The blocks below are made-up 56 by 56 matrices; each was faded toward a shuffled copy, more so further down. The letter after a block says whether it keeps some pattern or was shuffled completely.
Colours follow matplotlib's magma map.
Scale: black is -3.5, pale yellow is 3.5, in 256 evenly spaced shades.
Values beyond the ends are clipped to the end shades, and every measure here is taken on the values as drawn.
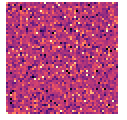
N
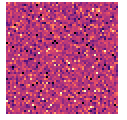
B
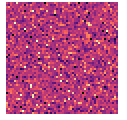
B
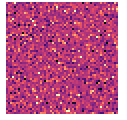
N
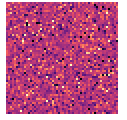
B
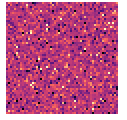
B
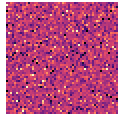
B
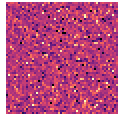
B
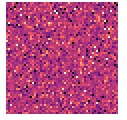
B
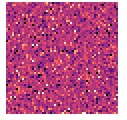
B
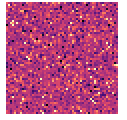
N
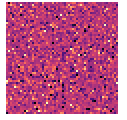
N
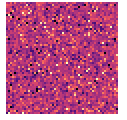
B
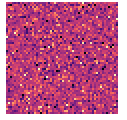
N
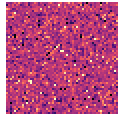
B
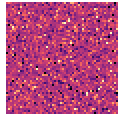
B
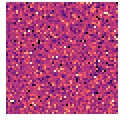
B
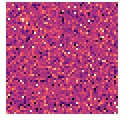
N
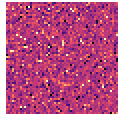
N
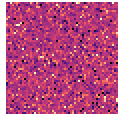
B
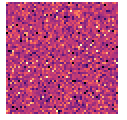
N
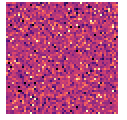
B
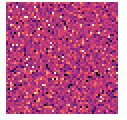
B
